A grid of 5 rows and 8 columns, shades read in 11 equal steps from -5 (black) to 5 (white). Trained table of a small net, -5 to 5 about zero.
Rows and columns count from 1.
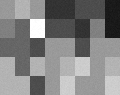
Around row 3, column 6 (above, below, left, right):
-3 3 1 1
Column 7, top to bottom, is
-2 0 1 1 1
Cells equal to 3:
3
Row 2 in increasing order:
-4 -3 -2 -2 -1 0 0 5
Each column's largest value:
2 2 5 1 3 3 1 3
